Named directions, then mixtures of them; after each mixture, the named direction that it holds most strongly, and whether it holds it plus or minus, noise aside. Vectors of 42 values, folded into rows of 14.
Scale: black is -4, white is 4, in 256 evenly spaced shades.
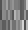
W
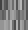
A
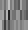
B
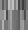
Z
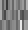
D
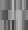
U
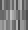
A, plus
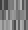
A, plus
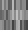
U, plus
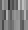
Z, minus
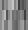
Z, plus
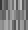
A, plus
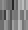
Z, minus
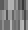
Z, plus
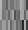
W, minus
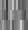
Z, plus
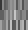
A, plus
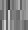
B, minus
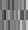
D, plus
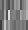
B, minus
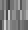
B, minus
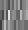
B, minus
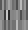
B, plus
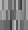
A, minus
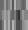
U, minus
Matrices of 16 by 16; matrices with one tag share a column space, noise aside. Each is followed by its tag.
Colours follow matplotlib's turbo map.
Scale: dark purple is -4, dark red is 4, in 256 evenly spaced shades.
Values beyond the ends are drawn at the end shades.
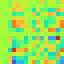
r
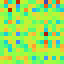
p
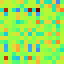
p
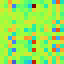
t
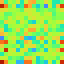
t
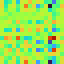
t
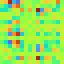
p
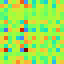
t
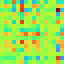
p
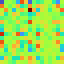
p
